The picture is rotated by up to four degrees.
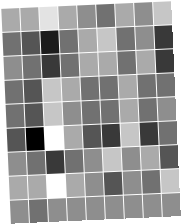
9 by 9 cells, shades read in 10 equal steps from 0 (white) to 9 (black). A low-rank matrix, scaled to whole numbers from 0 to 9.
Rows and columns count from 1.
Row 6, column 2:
9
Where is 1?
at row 1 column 3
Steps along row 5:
up down up up same down up down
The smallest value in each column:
3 3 0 3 3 2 2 3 2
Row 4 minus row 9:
1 1 -2 -1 1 1 -1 1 1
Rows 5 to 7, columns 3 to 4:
2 4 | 0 3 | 7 5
